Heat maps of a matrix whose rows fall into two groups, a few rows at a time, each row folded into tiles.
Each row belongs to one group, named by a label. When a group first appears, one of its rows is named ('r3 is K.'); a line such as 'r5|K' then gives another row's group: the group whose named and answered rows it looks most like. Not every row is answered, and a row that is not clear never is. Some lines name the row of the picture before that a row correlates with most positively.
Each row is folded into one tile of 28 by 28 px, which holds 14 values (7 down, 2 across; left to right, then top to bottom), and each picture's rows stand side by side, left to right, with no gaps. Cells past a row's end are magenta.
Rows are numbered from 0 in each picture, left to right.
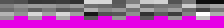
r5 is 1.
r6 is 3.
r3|1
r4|3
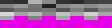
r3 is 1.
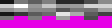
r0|3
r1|3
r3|3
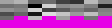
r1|3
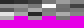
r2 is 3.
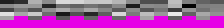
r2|1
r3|1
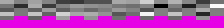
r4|1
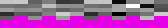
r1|3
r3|1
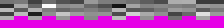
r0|3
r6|1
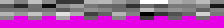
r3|1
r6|1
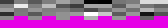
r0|3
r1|3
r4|3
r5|1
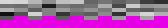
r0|1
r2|1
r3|3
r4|3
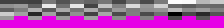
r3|3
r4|3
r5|3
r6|1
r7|1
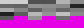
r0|1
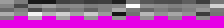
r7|3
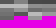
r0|3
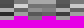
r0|3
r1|1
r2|3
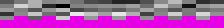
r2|3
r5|3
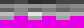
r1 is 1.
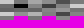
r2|3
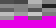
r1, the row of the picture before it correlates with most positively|1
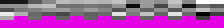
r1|3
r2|1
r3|1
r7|1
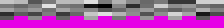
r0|1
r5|3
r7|1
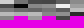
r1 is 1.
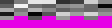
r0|3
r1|1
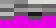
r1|1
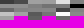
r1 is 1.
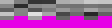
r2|1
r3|1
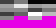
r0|3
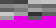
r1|1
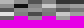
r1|3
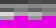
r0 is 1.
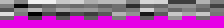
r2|1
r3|1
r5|1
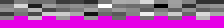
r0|3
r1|3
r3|3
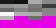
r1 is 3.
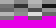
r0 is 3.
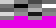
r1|3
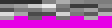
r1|3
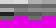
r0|1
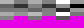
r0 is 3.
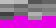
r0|1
